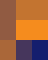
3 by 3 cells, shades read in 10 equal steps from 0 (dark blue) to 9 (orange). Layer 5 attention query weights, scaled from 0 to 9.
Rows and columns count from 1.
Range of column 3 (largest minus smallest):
9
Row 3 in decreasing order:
6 2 0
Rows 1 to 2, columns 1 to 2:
5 7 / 5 9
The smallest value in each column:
5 2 0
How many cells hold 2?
1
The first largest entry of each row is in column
2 2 1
